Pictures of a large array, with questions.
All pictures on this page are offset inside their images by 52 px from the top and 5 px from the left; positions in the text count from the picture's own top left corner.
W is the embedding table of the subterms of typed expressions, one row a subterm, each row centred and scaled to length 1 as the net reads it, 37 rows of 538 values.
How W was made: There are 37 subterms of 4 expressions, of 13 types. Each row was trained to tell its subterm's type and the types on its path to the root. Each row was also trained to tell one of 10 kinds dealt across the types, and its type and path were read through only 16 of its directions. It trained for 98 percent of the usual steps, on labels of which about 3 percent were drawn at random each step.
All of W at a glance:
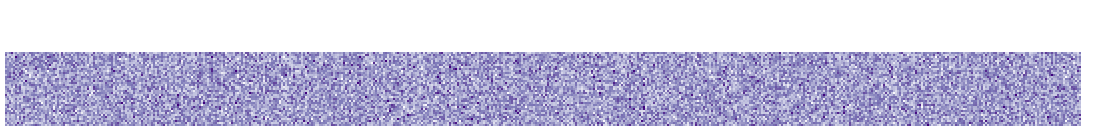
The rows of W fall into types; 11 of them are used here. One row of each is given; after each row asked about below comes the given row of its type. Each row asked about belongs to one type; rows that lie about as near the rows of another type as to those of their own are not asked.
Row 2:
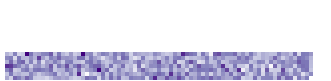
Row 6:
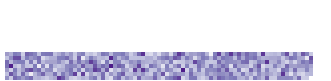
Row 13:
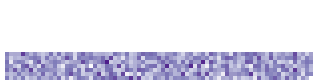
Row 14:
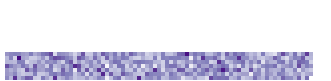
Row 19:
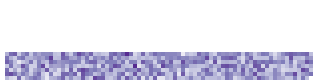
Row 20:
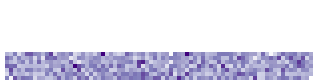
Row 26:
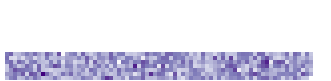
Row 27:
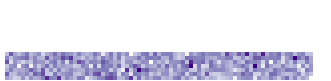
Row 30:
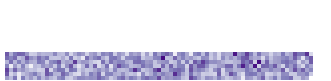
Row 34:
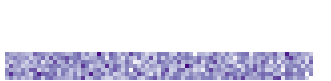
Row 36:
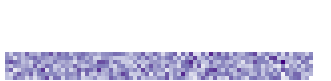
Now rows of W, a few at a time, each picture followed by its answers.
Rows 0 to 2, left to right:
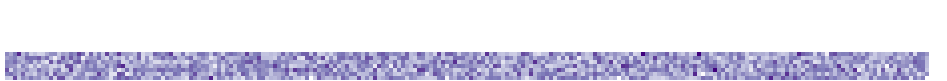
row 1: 26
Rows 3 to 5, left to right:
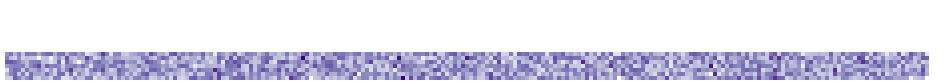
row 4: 6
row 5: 26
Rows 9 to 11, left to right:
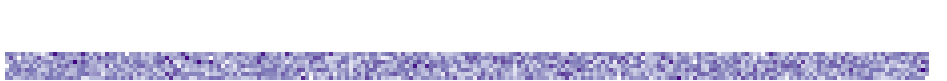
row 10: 30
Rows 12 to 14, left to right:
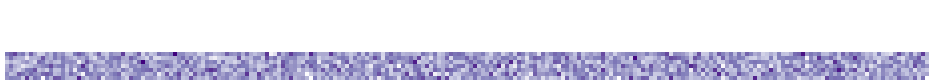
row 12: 34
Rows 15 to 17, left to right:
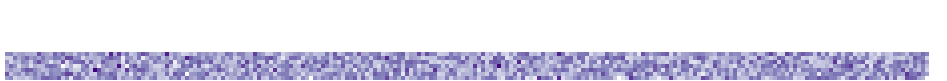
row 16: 36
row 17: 2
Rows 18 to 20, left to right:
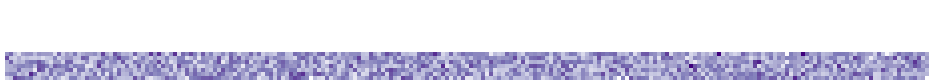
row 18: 2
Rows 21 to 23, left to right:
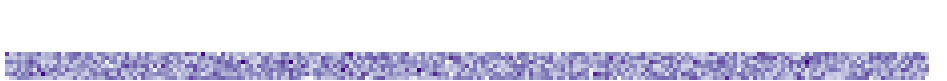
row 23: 27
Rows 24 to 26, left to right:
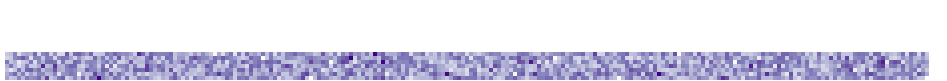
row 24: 19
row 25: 36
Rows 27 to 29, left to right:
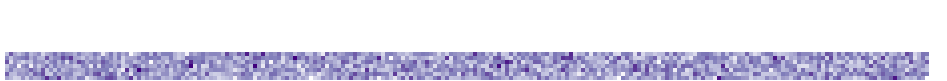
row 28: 6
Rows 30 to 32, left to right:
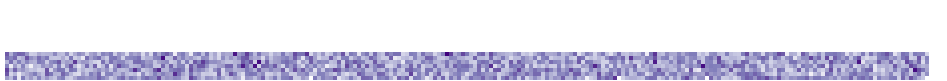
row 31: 2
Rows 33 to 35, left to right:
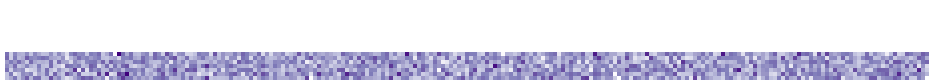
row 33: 26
